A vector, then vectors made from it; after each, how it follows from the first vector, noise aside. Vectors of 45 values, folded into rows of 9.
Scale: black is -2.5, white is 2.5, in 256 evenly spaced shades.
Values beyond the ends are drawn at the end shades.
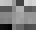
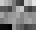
copied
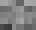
shrunk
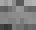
shrunk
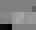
partly zeroed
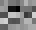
wrapped around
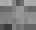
shrunk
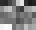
negated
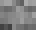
shrunk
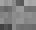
shrunk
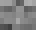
shrunk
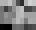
copied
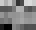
copied
